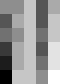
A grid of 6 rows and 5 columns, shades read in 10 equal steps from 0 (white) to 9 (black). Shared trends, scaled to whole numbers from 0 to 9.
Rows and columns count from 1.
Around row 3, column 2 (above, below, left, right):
3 3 5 2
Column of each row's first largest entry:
4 1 1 1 1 1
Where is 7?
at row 4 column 1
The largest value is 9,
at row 6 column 1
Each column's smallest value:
4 2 2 4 0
